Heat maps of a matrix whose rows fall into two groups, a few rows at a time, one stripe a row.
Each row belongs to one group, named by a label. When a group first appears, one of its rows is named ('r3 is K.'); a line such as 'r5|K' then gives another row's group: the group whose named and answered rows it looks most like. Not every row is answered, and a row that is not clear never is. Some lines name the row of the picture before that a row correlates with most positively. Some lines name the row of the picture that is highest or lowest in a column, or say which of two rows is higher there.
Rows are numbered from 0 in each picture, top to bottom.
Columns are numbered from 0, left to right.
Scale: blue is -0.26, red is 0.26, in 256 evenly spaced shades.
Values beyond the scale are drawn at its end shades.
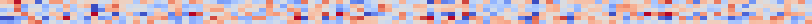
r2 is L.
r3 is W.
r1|L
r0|W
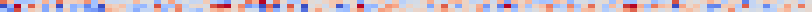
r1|L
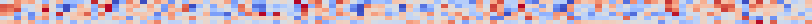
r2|W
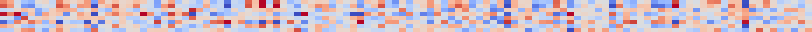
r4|W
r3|W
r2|W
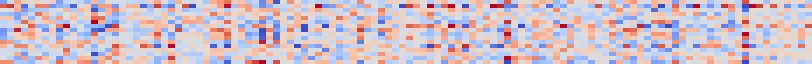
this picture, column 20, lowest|1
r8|L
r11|W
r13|L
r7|L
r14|W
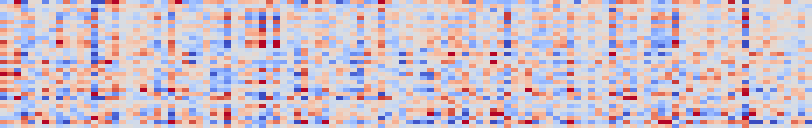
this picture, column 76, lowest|30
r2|L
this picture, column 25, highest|0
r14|L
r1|W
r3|L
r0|L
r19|W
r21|W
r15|W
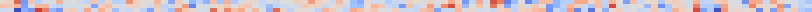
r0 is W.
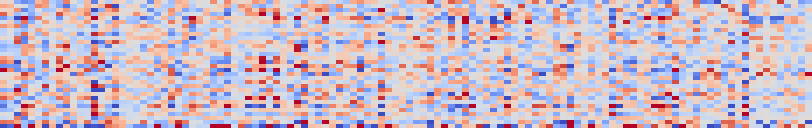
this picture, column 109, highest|17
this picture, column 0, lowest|31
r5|W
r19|W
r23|W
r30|W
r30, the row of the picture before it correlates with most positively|2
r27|W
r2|L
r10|L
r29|L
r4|W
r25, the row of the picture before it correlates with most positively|2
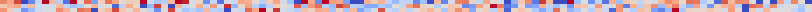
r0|W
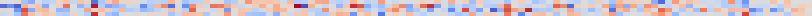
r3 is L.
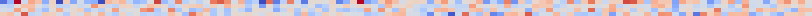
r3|W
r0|L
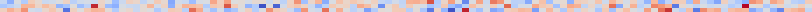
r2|W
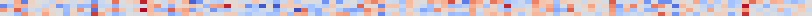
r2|W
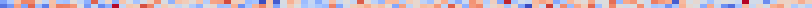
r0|L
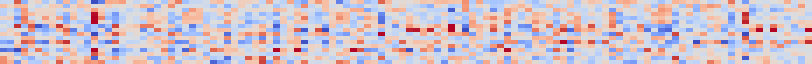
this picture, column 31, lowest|15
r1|W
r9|L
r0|L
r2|W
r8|L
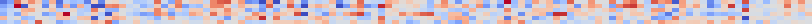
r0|L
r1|L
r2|L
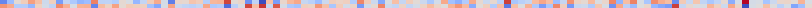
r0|L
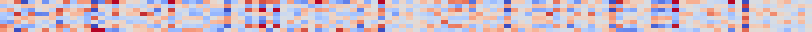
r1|L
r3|W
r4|L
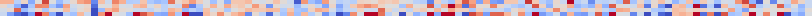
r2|L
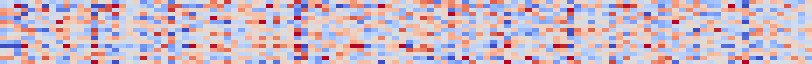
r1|L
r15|L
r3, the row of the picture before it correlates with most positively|1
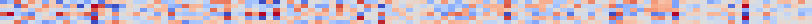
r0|L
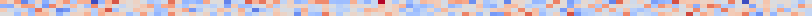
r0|L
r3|W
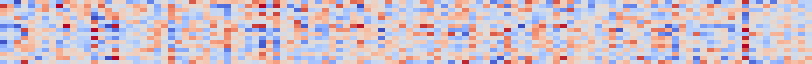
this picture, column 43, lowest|6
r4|L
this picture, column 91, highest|14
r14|W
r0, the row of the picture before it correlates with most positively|3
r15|W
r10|L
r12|W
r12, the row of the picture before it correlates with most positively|1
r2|W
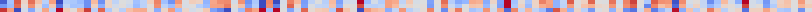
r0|L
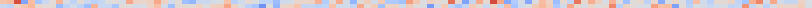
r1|L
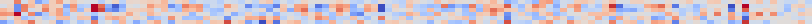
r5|L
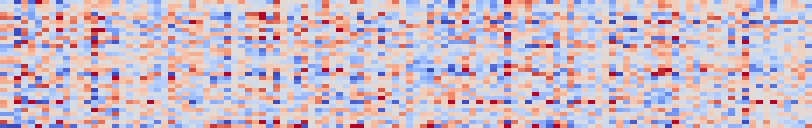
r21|W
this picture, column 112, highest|5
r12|L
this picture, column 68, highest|25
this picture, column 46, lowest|25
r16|W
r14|W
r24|L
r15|W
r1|W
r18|L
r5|W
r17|W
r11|W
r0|W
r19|W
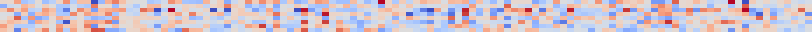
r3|W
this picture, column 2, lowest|7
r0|L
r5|W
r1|L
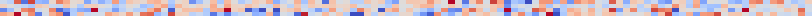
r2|L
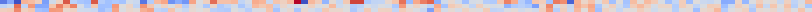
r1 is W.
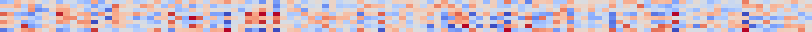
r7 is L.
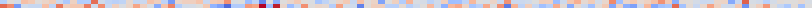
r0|L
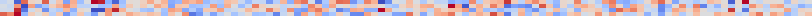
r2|L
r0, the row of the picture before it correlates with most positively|0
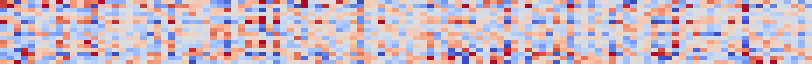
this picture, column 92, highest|3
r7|L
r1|W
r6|L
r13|L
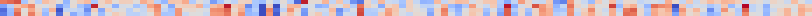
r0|W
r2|L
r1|L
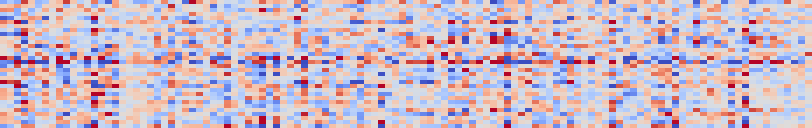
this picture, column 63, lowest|14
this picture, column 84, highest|15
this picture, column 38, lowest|14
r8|W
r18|L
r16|L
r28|W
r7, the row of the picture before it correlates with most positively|1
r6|W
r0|W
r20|W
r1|W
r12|L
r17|W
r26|L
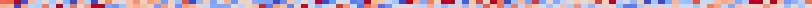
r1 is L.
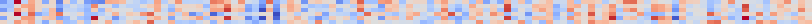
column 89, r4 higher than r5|Yes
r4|L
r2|L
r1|L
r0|L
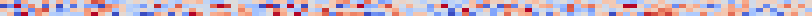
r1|L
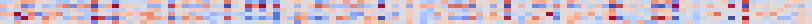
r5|W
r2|L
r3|W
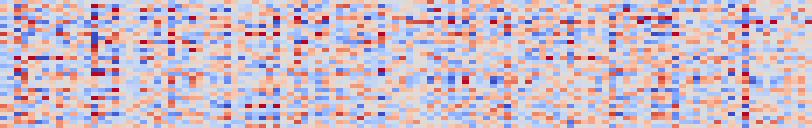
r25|W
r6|L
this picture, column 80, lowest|10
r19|W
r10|W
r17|L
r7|W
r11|L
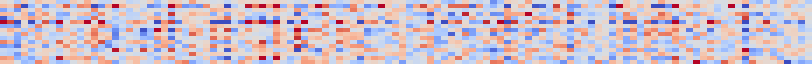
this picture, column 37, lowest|4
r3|W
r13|W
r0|W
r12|W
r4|L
